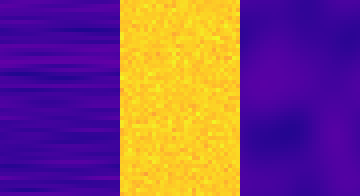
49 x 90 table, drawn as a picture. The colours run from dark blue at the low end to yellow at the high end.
It is made of 1 by 3 panels. Panel 1,1: very low, streaked across, faint in contrast. Panel 1,2: very high, fine-grained, faint in contrast. Panel 1,3: very low, smooth, faint in contrast.
